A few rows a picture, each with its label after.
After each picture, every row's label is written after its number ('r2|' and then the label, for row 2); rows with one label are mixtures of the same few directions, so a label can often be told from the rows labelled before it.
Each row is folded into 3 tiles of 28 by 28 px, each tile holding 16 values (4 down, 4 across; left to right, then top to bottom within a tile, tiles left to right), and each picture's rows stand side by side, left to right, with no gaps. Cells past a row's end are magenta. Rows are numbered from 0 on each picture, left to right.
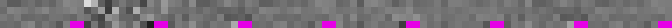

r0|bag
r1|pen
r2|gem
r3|bag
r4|gem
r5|gem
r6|gem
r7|bag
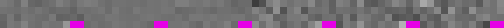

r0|gem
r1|pen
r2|bag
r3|pen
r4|gem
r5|pen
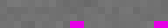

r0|bag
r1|pen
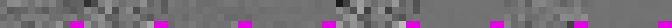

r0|bag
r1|pen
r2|gem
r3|bag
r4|pen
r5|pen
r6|gem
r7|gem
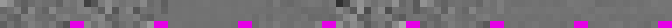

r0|pen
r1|pen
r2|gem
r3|gem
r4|pen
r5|pen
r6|bag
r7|bag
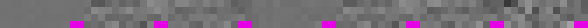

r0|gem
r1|bag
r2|bag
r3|gem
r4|bag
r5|bag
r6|pen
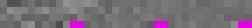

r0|bag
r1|pen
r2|gem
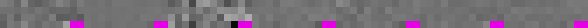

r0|gem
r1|gem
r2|gem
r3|gem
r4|pen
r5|gem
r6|bag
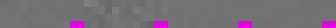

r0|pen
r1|pen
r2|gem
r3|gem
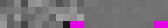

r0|gem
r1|pen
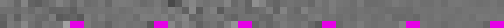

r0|gem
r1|gem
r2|pen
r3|pen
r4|gem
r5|gem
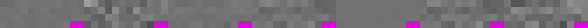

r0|pen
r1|pen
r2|bag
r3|bag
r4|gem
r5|bag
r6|bag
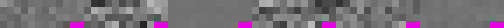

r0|pen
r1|bag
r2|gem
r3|bag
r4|pen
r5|gem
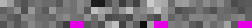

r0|pen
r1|bag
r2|bag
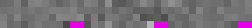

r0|gem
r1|gem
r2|pen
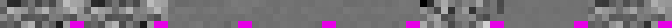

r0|bag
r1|bag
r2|bag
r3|pen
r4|bag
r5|pen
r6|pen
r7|bag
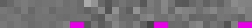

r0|pen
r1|pen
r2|bag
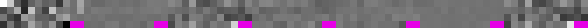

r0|pen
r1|bag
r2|gem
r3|bag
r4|gem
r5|pen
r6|gem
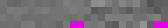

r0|bag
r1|bag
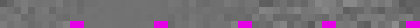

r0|pen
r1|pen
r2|gem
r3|bag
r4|bag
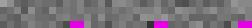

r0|pen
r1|gem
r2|bag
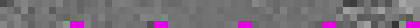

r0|pen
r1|gem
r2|pen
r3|pen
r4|bag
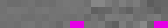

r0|bag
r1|bag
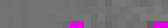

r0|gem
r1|gem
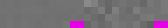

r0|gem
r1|pen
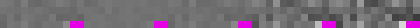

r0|gem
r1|pen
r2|gem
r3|gem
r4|gem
